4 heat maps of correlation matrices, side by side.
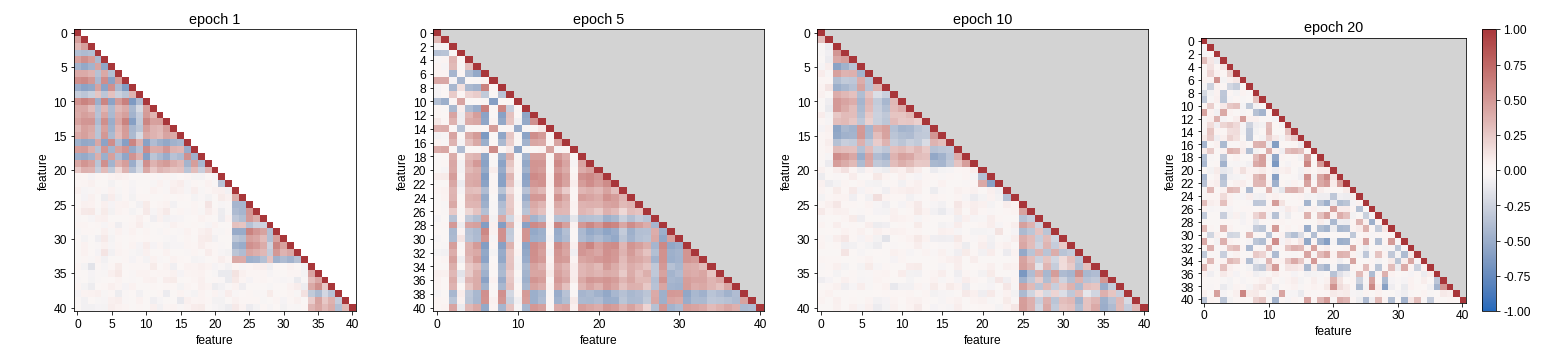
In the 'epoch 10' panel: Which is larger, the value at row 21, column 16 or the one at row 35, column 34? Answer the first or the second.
the first
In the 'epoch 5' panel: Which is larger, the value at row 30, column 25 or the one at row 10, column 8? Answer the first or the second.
the second
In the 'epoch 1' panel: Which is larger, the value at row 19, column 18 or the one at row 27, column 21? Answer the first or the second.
the second
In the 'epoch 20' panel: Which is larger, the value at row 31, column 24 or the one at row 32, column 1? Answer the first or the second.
the second
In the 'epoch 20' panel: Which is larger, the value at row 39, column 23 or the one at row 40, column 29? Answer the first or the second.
the first
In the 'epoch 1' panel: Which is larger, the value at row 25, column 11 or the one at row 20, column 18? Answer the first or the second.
the first
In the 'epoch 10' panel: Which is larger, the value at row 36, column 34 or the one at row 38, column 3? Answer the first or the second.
the second
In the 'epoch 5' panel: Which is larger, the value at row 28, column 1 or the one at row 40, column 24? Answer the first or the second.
the second
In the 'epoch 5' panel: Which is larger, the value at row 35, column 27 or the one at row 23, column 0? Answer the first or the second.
the second
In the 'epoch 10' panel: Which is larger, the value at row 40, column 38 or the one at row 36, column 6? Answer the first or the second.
the second
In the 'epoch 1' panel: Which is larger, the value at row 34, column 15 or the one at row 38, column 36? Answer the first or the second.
the first
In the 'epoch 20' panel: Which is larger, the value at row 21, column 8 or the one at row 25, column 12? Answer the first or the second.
the first
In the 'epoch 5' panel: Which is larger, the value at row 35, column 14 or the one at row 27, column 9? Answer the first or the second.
the first
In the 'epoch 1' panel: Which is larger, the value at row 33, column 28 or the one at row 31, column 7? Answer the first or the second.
the first
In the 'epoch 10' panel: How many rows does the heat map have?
41
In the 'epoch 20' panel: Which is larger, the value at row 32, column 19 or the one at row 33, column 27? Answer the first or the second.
the second
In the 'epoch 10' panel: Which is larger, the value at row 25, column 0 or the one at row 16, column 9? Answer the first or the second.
the first
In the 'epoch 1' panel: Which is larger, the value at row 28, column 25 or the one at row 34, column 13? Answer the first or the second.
the second
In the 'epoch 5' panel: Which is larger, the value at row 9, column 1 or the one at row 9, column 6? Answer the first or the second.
the first
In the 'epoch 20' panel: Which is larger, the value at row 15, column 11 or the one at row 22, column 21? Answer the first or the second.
the second
